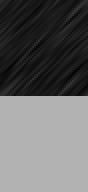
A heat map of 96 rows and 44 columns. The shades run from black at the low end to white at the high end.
The table splits into 2 rows of 1 panel. Panel 1,1: very low, slanting up to the right, faint in contrast. Panel 2,1: high, flat.
